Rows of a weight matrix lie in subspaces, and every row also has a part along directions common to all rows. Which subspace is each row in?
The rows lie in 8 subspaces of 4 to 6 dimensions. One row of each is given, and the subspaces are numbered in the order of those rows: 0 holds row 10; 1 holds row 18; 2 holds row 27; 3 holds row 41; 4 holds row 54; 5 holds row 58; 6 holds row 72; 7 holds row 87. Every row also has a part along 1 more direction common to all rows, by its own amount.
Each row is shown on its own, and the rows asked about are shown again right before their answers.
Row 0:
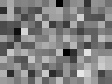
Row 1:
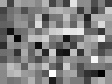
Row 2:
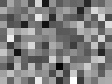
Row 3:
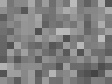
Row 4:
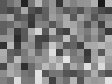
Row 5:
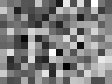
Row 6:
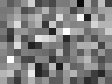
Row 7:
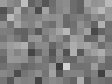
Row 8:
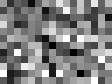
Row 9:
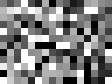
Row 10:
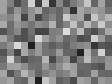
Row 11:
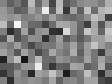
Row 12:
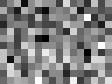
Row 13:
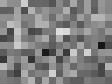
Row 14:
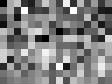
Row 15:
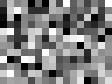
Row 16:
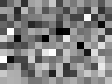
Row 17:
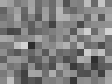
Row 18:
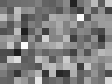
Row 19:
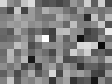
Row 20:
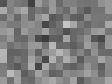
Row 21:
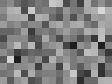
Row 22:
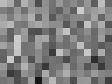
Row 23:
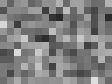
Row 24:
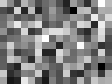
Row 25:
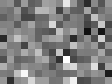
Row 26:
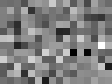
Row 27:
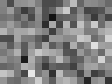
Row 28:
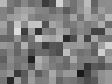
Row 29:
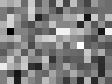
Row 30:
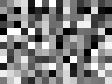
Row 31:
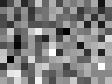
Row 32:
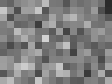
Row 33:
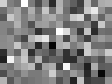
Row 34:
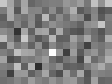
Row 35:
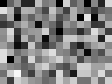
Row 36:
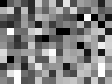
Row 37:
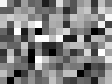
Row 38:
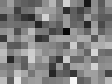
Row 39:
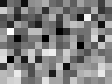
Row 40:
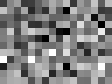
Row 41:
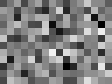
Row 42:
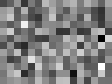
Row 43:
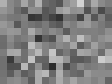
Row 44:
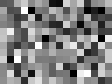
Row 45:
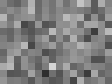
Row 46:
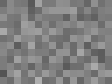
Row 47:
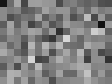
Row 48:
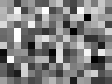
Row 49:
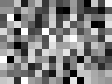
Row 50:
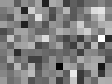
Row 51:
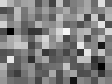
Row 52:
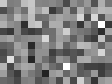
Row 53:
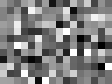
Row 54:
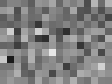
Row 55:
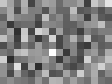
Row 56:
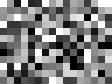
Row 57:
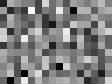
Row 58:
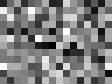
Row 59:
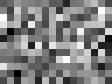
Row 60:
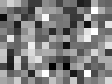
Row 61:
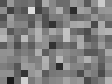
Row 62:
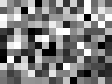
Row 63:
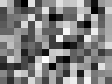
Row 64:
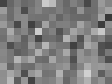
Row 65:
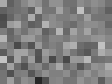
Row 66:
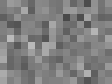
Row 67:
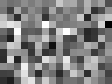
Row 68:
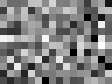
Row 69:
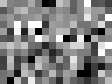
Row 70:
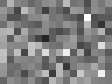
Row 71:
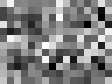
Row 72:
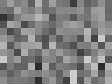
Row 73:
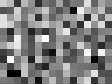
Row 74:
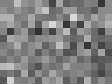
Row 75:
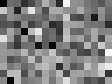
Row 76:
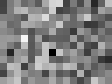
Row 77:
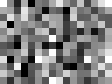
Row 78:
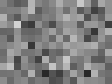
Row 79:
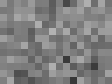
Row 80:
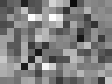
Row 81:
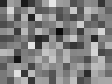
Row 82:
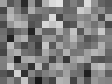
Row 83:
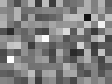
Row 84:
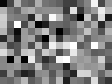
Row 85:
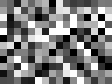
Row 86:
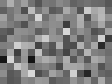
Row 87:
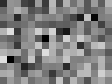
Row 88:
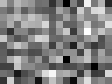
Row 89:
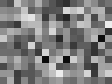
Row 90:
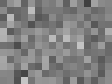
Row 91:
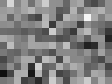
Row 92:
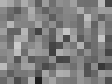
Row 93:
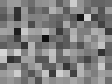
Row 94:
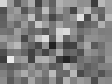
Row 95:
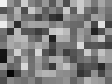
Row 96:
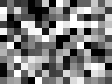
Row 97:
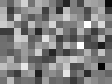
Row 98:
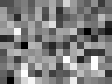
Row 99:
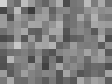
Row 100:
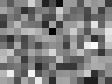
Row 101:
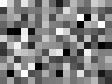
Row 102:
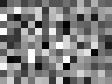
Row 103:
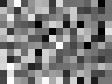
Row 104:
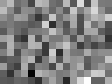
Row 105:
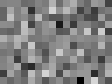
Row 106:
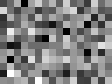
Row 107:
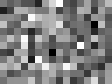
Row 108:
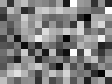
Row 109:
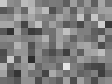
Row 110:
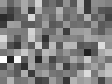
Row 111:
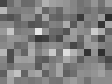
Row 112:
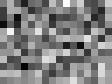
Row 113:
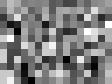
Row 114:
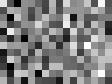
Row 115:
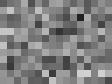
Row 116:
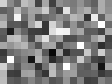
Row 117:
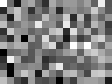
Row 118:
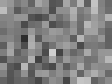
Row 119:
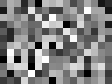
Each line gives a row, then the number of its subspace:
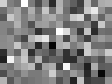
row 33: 7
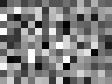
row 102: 7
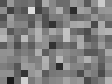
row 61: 5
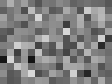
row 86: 6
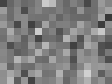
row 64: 4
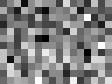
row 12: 1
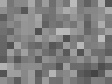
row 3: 1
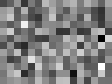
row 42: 6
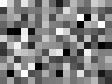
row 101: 4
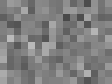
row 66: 3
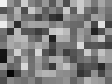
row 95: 2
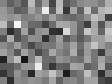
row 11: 7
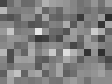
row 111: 4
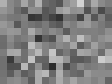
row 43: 2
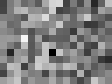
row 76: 2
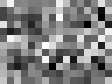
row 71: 3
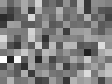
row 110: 6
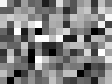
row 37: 4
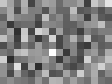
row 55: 4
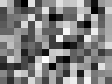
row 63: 7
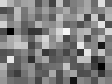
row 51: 3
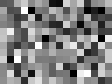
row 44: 6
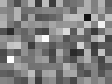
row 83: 0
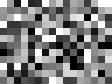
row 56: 4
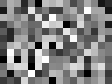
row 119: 6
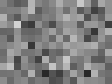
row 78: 3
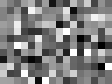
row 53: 0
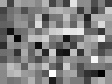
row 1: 1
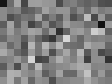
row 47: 4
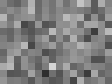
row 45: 3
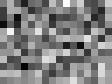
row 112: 7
